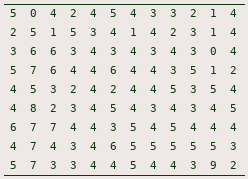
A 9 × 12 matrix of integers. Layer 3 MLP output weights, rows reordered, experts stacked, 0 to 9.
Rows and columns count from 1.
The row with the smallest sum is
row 2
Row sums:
37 35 43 51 45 49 57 56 53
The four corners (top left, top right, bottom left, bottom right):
5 4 5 2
